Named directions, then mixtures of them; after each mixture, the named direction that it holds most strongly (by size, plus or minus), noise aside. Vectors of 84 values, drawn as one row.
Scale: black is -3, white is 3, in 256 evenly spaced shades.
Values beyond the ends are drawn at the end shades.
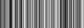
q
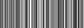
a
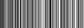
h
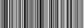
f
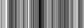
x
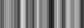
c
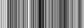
x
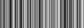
q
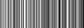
f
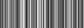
a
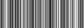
h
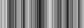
x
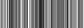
x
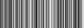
a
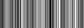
h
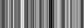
c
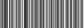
f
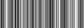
h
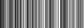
h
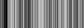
x
